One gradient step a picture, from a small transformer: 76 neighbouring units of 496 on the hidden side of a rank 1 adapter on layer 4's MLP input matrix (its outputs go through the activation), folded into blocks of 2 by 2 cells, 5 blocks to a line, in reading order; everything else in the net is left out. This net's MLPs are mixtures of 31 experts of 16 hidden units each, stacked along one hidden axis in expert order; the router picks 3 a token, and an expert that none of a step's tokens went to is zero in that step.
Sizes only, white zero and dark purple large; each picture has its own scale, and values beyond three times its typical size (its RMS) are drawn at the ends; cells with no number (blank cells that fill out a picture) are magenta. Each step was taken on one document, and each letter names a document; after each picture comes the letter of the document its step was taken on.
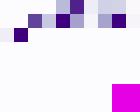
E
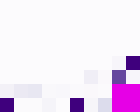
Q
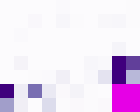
Q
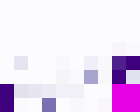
Q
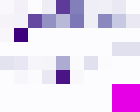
E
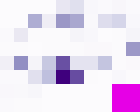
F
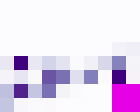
F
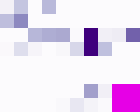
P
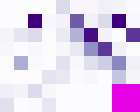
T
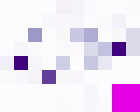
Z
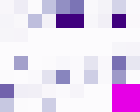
T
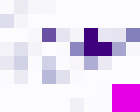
P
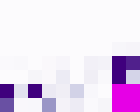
Q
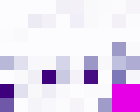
Z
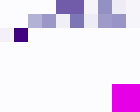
E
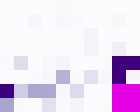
Q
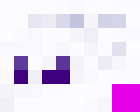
Z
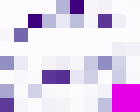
Z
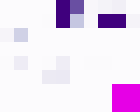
E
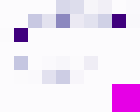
E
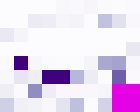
F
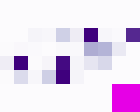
P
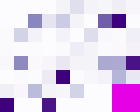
P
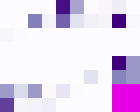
Z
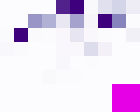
E
